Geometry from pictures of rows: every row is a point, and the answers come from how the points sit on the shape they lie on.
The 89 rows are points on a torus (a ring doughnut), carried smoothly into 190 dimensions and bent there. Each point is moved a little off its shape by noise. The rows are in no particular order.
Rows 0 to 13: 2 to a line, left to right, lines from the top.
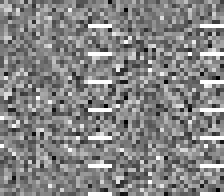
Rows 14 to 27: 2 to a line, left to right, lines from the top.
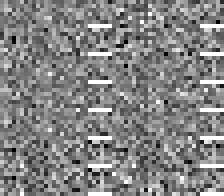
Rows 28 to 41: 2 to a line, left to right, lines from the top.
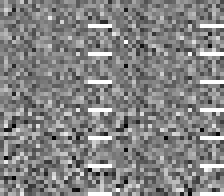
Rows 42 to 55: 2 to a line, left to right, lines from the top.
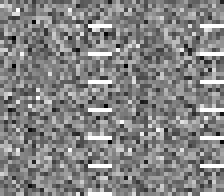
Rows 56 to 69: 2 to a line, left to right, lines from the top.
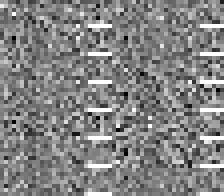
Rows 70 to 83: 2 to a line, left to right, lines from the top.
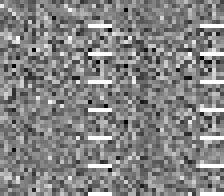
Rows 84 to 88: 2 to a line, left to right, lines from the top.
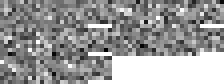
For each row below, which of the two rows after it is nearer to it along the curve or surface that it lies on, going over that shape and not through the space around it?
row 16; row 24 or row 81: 24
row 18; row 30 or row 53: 53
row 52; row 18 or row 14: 18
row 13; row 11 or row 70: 11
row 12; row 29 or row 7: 29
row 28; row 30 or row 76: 76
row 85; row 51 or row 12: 51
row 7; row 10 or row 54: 54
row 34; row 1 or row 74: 1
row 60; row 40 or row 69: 69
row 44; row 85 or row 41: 41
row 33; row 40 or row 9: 9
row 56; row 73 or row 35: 73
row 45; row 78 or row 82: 78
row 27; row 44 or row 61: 61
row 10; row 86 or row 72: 72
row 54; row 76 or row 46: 46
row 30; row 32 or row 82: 82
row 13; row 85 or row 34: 85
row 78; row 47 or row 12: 47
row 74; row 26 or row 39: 26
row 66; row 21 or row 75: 75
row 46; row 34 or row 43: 34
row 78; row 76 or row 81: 81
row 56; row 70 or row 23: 70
